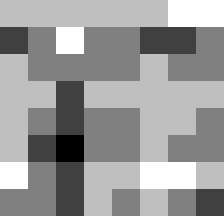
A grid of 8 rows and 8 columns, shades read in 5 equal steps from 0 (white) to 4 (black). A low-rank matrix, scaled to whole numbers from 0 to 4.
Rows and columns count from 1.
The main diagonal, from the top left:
1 2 2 1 2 1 0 3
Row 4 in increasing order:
1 1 1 1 1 1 1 3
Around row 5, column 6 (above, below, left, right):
1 1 2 1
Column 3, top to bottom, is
1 0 2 3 3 4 3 3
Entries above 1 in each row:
0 7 6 1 5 6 2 6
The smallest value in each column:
0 1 0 1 1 0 0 0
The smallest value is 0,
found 6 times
